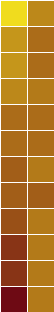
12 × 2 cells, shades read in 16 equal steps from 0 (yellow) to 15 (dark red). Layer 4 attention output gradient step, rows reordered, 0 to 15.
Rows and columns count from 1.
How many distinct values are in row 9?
2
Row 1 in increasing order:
0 6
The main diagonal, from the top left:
0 8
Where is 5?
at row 2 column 1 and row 3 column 1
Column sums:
99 89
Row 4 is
6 7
